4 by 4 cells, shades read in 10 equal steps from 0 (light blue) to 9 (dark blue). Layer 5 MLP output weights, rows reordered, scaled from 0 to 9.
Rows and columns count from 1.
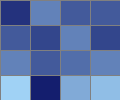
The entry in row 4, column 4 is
1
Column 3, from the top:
6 4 5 2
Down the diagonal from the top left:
8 7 5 1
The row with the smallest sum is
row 4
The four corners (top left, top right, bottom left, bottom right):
8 6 0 1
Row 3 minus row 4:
4 -3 3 3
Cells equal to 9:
1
